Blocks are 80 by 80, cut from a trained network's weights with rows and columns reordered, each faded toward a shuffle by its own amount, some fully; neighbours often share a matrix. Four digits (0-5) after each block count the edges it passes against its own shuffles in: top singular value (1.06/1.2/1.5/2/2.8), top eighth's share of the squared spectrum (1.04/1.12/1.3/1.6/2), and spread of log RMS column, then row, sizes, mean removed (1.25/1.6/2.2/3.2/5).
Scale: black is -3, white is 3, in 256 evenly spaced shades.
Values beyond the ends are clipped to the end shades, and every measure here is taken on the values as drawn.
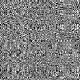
4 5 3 2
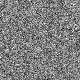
0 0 0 0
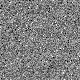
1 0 0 0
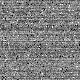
3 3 1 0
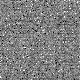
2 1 0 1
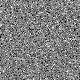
1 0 0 0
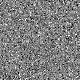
1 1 0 0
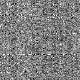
3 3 1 2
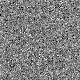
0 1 0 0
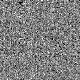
2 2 0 1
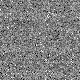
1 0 0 0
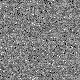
0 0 0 0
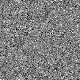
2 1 0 0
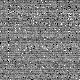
3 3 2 1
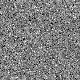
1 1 0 0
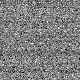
2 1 0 0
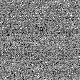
2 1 0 0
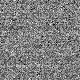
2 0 0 0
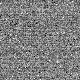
2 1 0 0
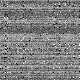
4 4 2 1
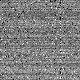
3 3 1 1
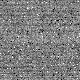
2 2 1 0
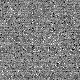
2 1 0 0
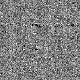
3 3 1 2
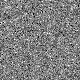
0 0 0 0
